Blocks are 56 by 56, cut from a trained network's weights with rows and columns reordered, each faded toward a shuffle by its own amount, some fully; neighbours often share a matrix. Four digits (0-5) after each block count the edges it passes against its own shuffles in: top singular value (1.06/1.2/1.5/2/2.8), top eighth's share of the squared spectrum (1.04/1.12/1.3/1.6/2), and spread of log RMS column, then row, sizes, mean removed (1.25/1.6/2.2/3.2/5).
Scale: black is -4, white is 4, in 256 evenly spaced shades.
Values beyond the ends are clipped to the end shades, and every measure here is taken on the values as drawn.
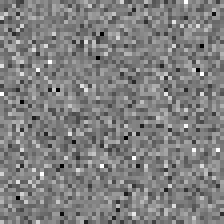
1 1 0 0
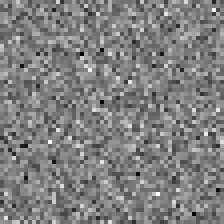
1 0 0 0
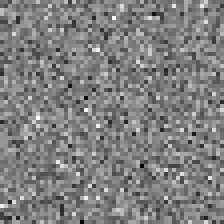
0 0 0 0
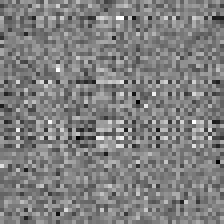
4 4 1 3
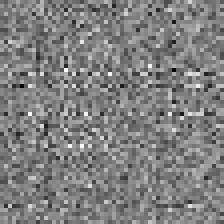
3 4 1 2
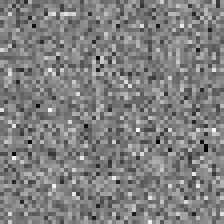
2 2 0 1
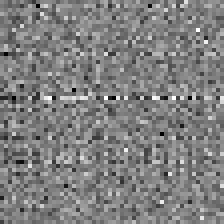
4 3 0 2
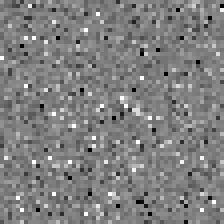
1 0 0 1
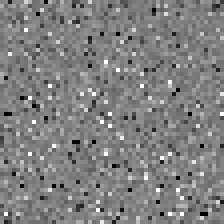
0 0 0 0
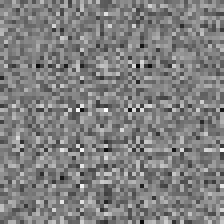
4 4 2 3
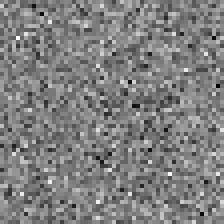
2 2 0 0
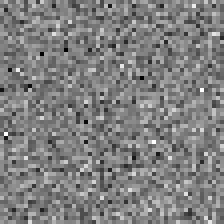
2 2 0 0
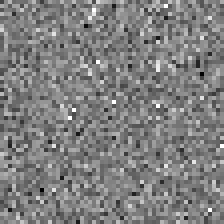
1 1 0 0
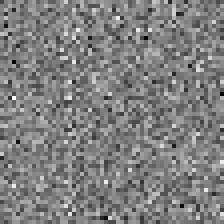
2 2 1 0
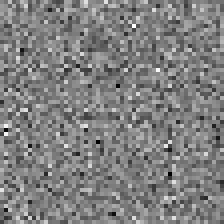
3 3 1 1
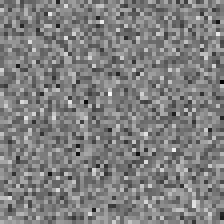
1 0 0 0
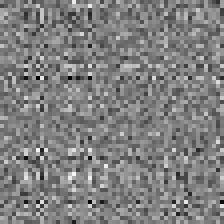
4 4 3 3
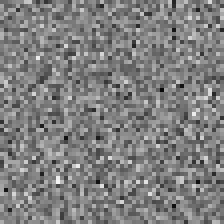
3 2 0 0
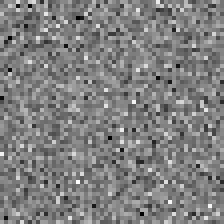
0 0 0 0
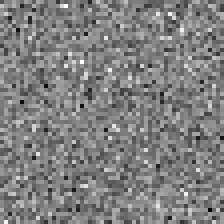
2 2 0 1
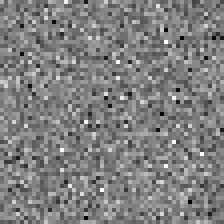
0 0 0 0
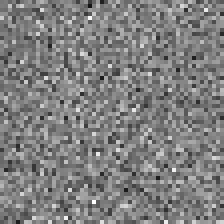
1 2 0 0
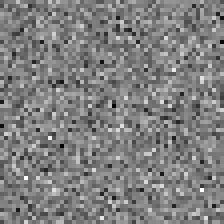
1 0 0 0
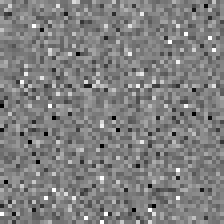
2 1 0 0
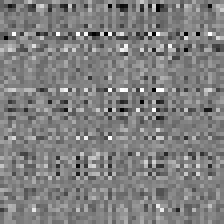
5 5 2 4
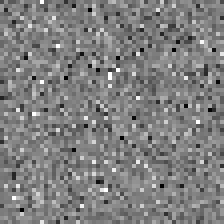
1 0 0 0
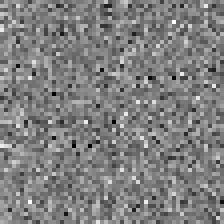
3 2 0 1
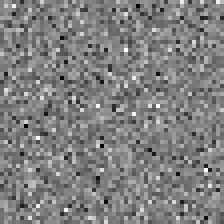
0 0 0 0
